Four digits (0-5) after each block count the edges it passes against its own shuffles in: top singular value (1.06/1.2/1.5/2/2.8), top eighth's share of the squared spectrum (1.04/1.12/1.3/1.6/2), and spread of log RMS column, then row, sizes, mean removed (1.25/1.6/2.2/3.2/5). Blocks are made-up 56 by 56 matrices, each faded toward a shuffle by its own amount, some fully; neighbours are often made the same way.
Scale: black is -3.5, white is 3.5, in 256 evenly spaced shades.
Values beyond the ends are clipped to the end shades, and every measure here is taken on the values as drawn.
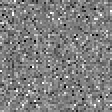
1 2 0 0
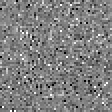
2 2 0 0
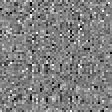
4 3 2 2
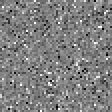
1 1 0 0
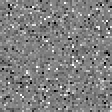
0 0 0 0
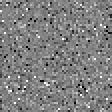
1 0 0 0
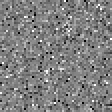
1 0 0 0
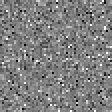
2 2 0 0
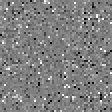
2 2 1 1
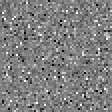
0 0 0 0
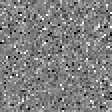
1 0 0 0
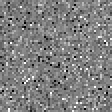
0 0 0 0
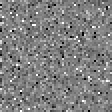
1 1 1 0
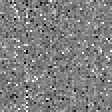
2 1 1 0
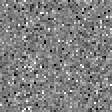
0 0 0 0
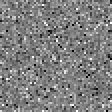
0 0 0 0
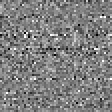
1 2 0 3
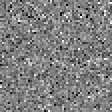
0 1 0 1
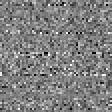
1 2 0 3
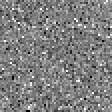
0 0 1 0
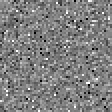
0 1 1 0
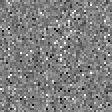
1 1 1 0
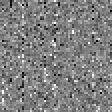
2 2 2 0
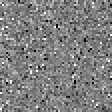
0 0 1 0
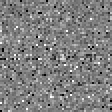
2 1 0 1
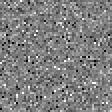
2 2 0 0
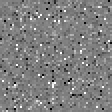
0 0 0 0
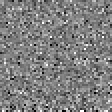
1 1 0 2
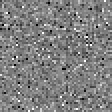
0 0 0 0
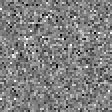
0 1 0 1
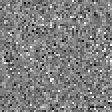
1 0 0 0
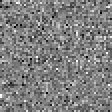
0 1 0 2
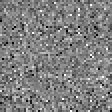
0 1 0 1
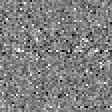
1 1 0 1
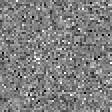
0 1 0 2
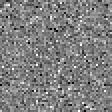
0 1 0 1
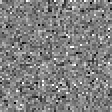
0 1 0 2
